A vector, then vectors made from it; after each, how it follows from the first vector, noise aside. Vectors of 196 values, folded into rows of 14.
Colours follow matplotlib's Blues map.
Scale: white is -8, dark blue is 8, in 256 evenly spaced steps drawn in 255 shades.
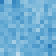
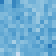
copied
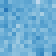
reversed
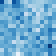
scaled up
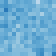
reversed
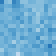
copied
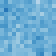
reversed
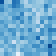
scaled up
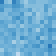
copied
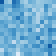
scaled up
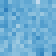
reversed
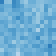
copied
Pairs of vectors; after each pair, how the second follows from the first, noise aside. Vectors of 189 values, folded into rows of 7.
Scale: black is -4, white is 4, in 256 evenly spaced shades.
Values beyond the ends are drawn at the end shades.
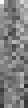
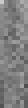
shrunk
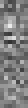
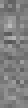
shrunk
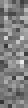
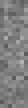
shrunk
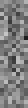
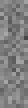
shrunk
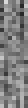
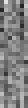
copied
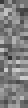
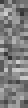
copied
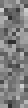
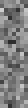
copied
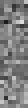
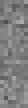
shrunk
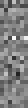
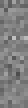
shrunk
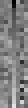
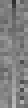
shrunk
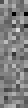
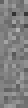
shrunk
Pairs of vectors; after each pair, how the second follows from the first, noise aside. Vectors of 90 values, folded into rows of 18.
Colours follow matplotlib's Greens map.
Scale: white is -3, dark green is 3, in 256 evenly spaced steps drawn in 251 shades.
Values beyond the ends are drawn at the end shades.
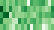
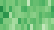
shrunk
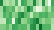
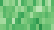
shrunk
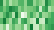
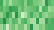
shrunk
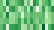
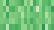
shrunk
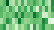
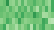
shrunk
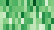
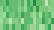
shrunk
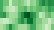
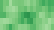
shrunk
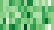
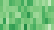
shrunk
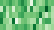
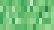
shrunk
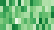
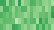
shrunk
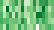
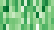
sign-scrambled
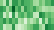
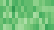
shrunk
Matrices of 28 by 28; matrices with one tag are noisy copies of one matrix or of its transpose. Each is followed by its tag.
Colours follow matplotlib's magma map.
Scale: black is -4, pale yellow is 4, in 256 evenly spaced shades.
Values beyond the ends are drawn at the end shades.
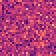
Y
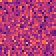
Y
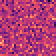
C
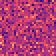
C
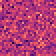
Y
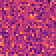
C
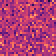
C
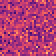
C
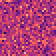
Y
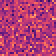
C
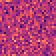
Y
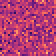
C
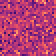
C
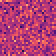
Y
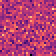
Y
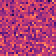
C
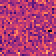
C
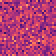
Y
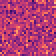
C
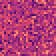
C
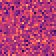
Y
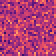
C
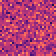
Y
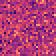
C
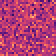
C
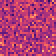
C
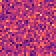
Y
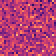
C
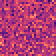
C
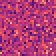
C
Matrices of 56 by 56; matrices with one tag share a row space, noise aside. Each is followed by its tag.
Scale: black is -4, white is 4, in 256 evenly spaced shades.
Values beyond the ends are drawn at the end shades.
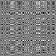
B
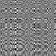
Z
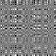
Z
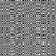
B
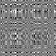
Z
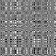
Z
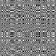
B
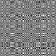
B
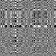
Z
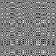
B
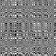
Z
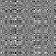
Z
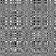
Z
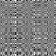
Z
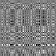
B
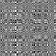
Z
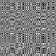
B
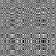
B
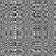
Z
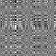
Z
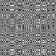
B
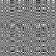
B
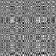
B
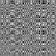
B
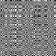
Z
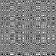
B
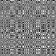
B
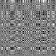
B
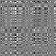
Z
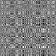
B
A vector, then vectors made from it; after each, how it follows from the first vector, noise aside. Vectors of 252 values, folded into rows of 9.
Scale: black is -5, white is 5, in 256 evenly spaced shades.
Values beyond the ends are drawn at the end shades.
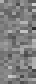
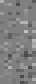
partly zeroed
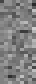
sign-scrambled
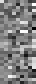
scaled up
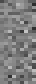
sign-scrambled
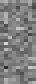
wrapped around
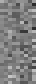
sign-scrambled
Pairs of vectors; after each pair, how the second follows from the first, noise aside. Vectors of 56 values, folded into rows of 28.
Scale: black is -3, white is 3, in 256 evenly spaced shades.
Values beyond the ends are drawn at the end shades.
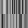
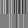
partly zeroed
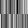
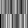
wrapped around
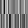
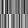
negated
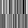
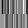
negated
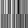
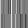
partly zeroed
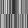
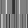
partly zeroed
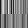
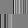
partly zeroed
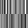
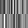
wrapped around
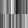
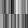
negated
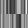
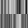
negated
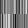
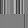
partly zeroed
